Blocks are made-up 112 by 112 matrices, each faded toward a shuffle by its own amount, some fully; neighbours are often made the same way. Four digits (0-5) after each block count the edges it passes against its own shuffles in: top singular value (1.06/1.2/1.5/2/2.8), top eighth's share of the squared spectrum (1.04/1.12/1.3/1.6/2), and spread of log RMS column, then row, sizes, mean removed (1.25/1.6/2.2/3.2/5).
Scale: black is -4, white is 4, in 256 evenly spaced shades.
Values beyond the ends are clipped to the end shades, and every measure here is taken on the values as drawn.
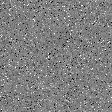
0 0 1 0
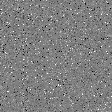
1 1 0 0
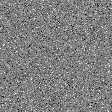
0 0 0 0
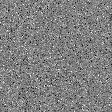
0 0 0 0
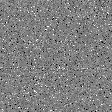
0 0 0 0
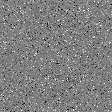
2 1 0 0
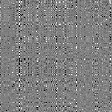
5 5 4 3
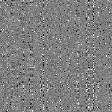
4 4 3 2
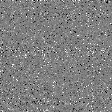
1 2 1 2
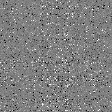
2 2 2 2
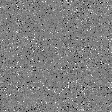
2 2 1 2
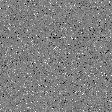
2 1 0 1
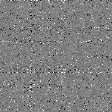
2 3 2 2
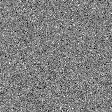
0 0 0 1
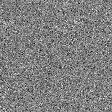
0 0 0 1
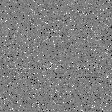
3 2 0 1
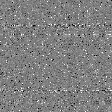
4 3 0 2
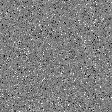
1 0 1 0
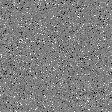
2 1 0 0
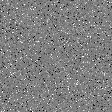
2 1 0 0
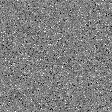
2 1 0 0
